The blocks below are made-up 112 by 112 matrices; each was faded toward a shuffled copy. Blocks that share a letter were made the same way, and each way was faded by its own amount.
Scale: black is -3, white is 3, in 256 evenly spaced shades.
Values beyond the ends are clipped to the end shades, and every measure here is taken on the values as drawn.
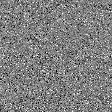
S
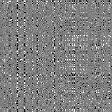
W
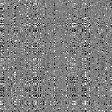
W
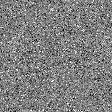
S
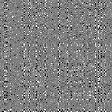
W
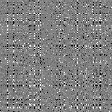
W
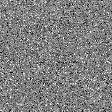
S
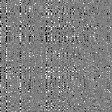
W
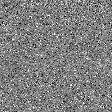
S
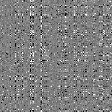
W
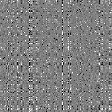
W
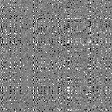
W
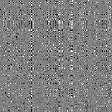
W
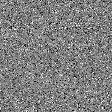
S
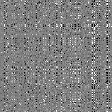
W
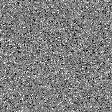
S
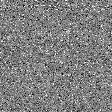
S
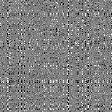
W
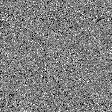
S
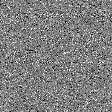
S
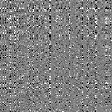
W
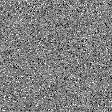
S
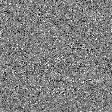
S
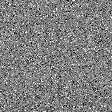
S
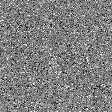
S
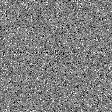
S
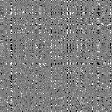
W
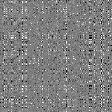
W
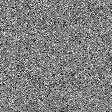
S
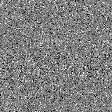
S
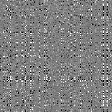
W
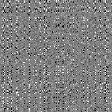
W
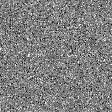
S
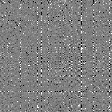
W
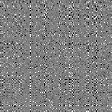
W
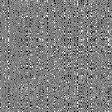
W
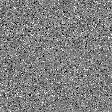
S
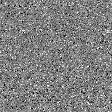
S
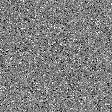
S
